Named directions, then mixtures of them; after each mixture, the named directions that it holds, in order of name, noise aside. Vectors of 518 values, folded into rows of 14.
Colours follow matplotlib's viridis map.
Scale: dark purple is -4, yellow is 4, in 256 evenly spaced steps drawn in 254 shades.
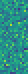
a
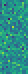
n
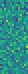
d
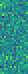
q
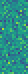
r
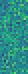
a, q, r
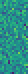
a, n, r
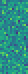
d, n, r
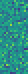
a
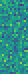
a, q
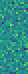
a, d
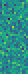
n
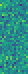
q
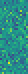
d, r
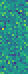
q, r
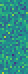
d, q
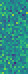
d, q, r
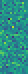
a, n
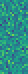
d, n, q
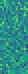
d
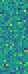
a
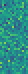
d, n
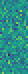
d, r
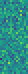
d, r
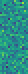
a, n, q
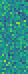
a, q, r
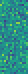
a, q, r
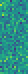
q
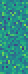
n, q, r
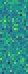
d, r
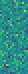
a, n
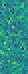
n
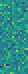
a, n, q
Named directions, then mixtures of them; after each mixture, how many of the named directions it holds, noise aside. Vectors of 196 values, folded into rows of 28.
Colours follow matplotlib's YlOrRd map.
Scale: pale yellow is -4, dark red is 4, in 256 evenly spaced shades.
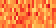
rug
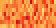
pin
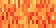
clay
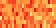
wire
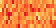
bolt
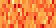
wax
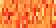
two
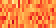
two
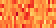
two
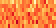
three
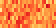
three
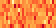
one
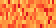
three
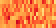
two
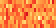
three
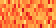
three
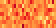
three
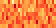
three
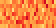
two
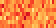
three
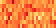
two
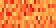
two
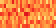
three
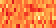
one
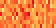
two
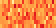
two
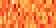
one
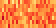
one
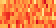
three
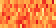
three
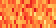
one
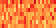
one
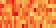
one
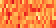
one
